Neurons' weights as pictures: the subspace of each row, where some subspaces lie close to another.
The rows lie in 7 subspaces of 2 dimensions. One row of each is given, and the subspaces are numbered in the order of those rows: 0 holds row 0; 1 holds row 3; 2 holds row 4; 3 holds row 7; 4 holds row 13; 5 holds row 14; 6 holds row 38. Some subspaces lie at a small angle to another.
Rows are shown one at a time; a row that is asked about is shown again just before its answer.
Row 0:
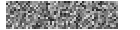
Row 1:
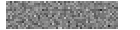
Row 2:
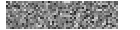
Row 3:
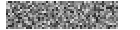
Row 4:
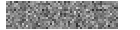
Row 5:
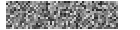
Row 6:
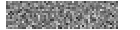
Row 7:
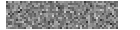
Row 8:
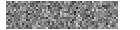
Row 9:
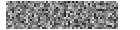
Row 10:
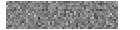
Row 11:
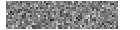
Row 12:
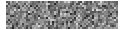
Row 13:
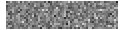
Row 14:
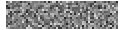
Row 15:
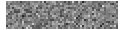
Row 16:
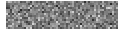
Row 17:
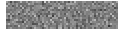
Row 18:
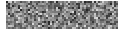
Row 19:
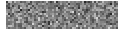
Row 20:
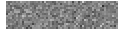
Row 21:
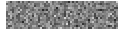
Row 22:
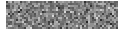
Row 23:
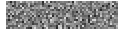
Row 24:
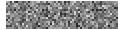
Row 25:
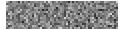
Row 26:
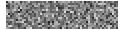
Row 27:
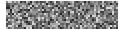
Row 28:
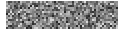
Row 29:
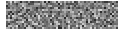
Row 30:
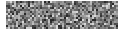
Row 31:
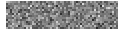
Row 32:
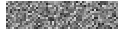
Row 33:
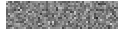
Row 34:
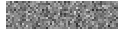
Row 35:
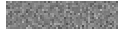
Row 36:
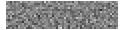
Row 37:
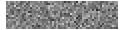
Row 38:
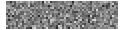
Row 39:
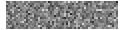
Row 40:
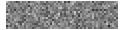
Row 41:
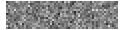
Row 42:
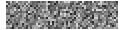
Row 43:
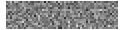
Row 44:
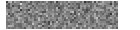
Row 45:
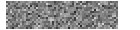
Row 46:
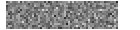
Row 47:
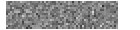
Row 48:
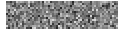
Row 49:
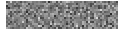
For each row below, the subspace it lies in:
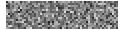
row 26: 3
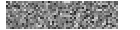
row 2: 5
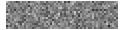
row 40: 6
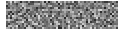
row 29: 2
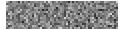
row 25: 4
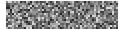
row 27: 1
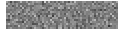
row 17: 6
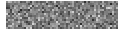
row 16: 1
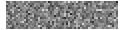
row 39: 4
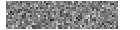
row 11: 0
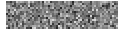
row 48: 6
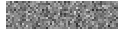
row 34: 2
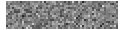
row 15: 5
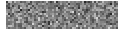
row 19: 1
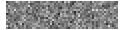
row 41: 6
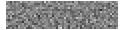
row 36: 2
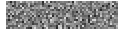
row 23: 6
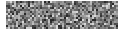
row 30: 6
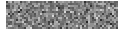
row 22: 3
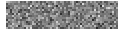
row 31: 1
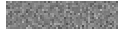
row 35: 5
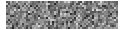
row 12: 0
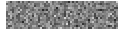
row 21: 4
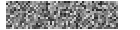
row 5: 0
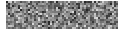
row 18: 1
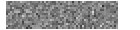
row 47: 5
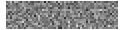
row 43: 2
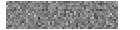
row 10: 0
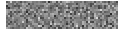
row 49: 5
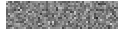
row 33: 3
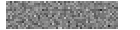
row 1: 2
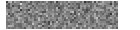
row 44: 1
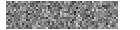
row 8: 2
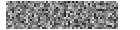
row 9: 4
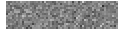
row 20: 5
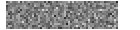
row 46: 4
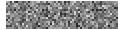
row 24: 2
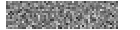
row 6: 0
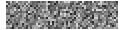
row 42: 0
